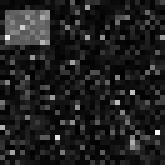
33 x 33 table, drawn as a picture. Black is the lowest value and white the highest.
The ninth with the highest average is the top left. Most values sit low, with a long tail of high ones. An odd patch, higher than its surroundings, sits in the top left. Overall the values sit about 10% of the way up the scale.
